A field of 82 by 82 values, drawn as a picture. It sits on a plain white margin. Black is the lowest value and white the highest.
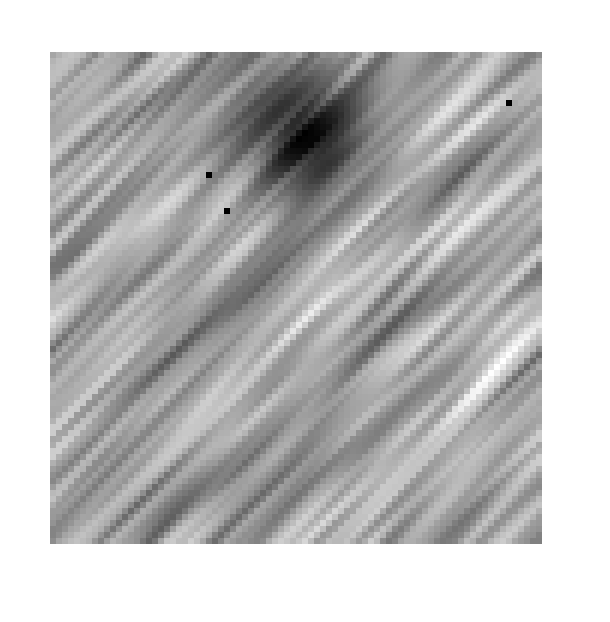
Dips: one, in the top middle. Lone odd cells: 3, each lower than its neighbours. Ninth with the lowest average: top middle. Odd rows or columns: none.
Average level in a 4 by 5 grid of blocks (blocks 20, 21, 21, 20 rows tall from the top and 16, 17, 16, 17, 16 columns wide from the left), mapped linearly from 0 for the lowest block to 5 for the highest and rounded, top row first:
43034
44344
44445
44454
